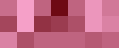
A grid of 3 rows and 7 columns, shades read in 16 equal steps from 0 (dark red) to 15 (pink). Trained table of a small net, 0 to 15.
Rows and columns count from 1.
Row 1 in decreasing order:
15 14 11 10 9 9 0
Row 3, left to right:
12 7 9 9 9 8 9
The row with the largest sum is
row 1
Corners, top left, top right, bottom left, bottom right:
10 11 12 9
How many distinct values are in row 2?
7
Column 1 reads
10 6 12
